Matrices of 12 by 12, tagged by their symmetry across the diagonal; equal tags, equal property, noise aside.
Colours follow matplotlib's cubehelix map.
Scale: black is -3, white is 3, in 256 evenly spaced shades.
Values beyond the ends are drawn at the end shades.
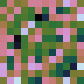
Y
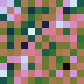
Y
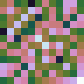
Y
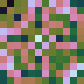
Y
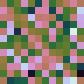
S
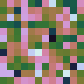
S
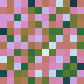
Y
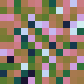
S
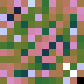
Y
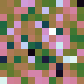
S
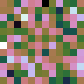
S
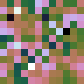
S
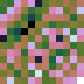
Y
